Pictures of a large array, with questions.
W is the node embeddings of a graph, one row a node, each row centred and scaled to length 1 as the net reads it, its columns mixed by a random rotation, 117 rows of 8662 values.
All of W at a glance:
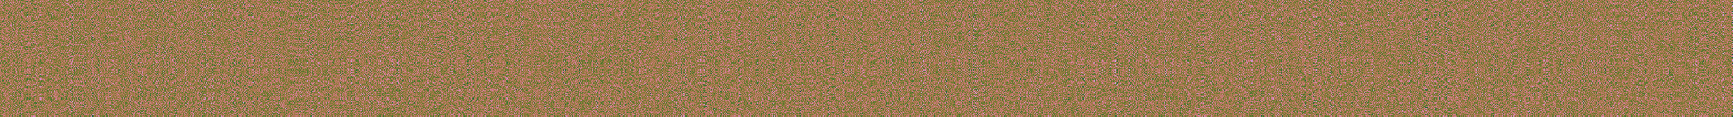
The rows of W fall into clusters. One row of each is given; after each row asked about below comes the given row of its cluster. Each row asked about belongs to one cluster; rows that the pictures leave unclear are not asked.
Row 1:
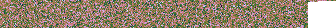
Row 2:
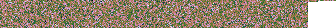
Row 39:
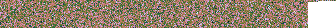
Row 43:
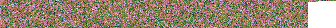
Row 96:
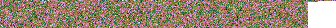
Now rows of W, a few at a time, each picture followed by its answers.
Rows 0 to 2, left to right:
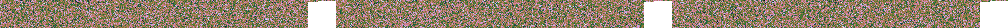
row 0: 39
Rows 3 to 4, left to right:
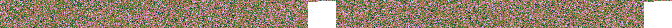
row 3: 39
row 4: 96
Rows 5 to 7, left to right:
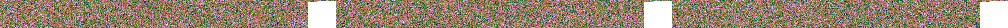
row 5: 43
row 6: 43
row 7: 1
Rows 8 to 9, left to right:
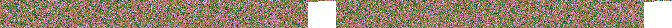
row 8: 96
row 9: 39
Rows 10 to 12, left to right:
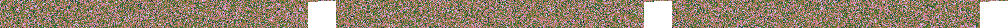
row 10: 39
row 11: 2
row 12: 1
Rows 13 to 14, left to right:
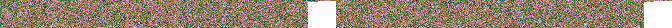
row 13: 96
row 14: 1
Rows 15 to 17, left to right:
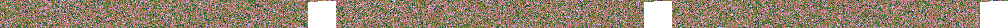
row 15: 1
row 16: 43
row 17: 43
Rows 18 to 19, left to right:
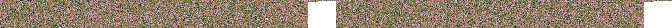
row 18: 39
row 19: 39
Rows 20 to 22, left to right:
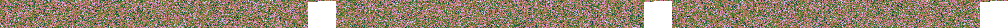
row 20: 96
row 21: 1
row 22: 2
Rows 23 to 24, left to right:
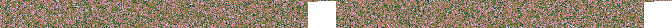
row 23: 43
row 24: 2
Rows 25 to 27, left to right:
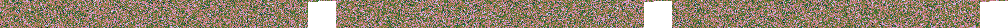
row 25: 2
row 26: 39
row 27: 1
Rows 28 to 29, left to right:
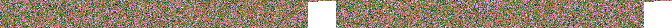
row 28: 2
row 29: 96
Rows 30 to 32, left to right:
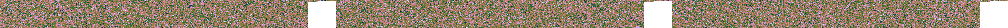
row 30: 43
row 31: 1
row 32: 39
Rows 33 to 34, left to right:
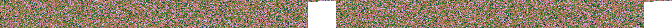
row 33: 2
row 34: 1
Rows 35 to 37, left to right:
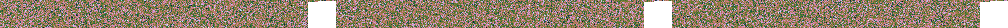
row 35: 43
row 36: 39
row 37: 2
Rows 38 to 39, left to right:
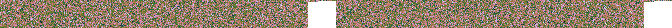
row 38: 39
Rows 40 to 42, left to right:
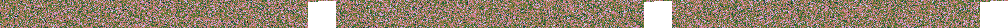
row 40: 2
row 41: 1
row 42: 2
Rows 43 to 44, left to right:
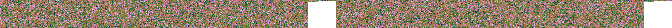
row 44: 96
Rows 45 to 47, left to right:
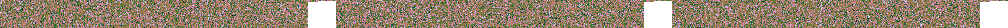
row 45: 39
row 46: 1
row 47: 1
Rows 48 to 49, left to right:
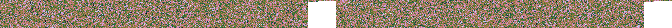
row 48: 2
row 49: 1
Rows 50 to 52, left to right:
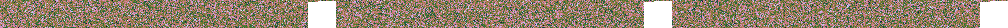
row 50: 43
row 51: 96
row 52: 39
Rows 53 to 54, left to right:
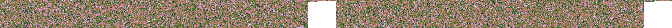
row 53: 1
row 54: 2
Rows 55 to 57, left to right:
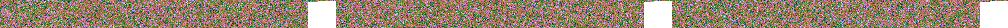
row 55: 96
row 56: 43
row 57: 2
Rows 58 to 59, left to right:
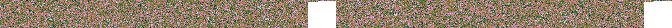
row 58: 39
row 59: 43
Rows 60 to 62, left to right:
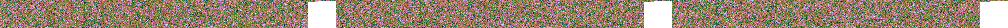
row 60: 43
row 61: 43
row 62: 96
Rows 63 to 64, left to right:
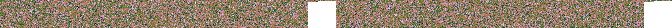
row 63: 96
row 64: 43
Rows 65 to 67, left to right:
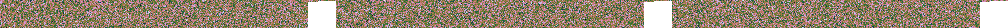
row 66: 96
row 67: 1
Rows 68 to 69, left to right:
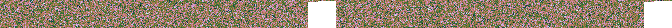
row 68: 39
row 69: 43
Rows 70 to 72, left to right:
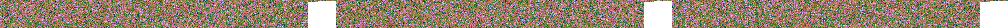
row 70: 43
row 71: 39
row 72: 43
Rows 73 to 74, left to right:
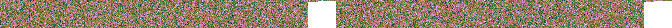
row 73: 39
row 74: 1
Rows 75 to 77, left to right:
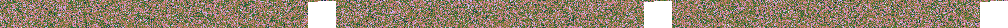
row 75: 43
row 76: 96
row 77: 2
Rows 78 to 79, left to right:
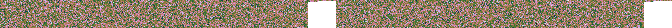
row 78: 1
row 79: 1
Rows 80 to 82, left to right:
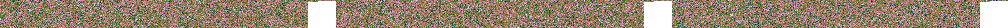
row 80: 96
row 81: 96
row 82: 43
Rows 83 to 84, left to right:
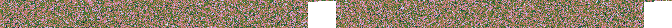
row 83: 43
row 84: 2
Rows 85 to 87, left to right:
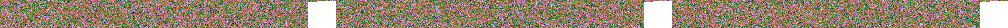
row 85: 96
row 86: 1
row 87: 1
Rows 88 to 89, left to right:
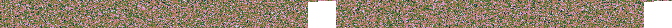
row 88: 2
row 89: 39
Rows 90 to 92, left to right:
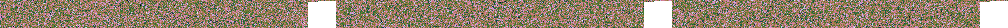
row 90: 39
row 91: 2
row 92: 96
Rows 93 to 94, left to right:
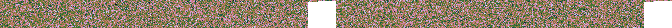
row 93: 2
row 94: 1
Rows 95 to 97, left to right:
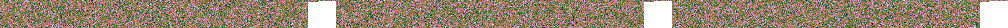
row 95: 2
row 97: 1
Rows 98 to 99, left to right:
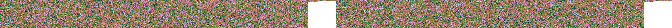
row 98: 1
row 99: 1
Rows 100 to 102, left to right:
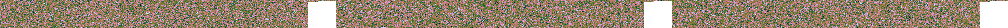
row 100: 39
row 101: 43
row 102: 96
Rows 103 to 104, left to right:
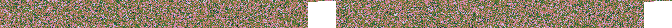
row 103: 96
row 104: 43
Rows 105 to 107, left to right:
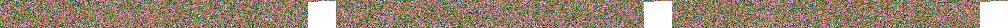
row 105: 39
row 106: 96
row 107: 39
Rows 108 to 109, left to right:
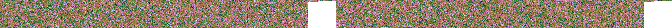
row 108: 2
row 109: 43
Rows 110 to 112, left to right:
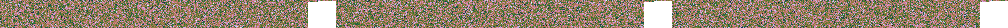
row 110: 2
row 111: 96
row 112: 1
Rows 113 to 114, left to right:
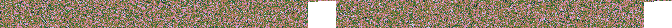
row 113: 2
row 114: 39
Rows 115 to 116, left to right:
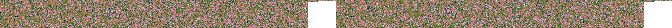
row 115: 2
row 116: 2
